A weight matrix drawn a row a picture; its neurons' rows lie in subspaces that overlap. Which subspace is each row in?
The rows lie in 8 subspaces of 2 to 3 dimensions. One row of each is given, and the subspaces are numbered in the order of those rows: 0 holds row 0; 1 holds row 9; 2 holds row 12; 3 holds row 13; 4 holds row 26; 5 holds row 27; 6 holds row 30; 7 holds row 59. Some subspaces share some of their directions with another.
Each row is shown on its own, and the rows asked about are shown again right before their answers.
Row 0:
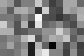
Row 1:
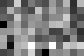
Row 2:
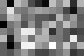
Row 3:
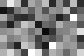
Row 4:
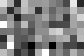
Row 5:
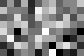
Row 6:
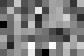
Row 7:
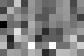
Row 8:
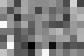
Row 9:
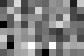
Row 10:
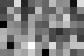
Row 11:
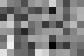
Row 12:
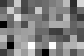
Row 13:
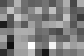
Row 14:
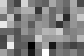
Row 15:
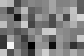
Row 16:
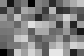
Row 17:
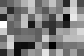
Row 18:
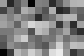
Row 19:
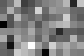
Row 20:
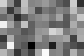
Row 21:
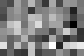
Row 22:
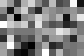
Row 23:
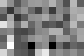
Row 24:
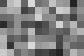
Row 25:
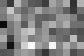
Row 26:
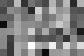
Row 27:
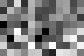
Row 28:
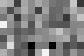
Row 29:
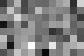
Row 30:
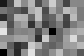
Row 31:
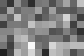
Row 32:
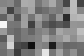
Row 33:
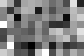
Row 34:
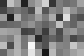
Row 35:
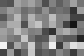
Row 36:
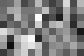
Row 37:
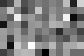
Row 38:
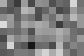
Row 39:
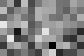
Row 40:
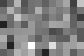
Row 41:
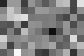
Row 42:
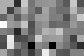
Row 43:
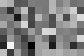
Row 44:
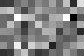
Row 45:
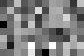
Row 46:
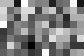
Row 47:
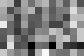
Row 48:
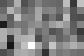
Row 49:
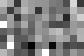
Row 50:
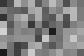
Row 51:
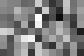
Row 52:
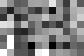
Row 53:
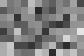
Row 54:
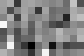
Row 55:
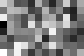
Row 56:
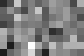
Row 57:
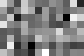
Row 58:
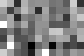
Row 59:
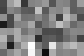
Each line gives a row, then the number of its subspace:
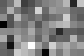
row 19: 4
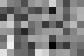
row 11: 3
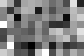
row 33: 5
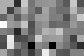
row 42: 5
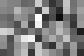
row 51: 0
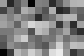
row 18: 1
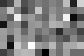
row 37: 7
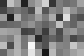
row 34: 7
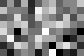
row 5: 5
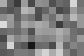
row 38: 1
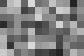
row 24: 1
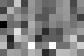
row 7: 5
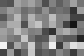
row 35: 4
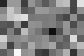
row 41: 2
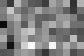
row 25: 7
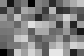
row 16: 1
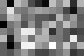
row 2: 7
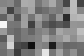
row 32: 6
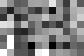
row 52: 3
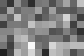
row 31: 1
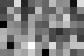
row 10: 3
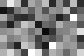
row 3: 7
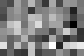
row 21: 4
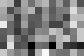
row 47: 4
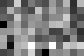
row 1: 4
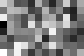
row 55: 6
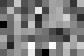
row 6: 0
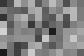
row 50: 6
